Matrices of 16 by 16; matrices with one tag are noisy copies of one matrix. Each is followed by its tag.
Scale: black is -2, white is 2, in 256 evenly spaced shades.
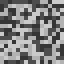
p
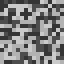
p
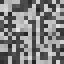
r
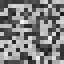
p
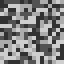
p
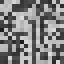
r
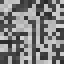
r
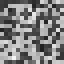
p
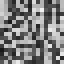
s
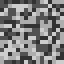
p
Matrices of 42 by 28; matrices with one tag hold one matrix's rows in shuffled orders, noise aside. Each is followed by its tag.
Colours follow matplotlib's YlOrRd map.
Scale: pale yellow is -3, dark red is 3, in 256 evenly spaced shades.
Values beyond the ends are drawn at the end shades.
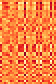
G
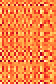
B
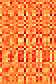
G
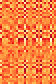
G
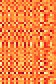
B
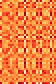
G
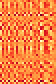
B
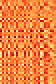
B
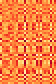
G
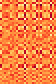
G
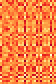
G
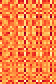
G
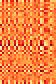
B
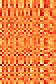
B
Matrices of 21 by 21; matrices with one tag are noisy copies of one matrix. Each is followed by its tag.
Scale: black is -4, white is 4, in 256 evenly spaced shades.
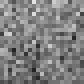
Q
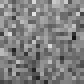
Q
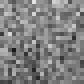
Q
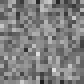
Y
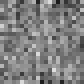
Y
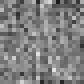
Y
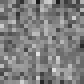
Y
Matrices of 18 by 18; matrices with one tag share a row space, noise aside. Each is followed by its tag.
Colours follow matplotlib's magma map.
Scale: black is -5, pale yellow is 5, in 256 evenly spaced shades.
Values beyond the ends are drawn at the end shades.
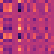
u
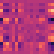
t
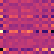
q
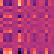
u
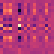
u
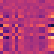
t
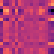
t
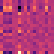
u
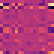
t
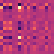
u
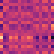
q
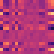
t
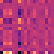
u
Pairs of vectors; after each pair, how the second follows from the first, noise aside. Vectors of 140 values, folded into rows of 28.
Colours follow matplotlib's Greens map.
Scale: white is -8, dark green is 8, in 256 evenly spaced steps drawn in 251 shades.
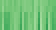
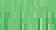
partly zeroed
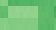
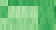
scaled up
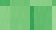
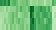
scaled up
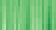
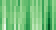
scaled up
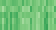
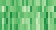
scaled up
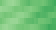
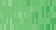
partly zeroed
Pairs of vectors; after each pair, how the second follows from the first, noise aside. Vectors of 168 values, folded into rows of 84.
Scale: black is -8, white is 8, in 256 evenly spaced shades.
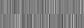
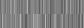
shuffled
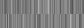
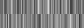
scaled up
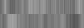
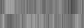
wrapped around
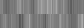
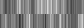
scaled up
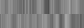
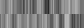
scaled up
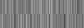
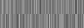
shuffled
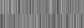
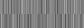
shuffled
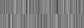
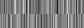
scaled up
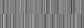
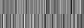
scaled up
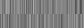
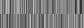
scaled up
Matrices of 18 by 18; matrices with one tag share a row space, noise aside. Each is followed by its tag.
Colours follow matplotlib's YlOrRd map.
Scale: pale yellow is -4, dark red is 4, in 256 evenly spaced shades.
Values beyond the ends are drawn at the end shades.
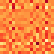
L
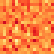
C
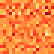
L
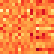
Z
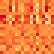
L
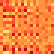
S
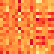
Z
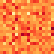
C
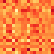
C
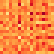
Z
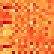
S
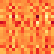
L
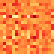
C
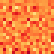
C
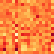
C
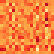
L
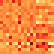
Z
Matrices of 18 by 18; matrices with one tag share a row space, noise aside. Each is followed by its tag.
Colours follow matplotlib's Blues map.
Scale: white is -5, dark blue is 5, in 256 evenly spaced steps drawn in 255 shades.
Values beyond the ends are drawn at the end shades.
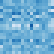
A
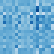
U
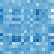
A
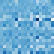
U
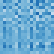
U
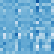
U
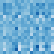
U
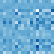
U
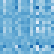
U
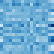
A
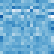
A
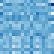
A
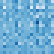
U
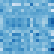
A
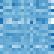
A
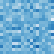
A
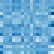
A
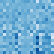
U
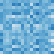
A
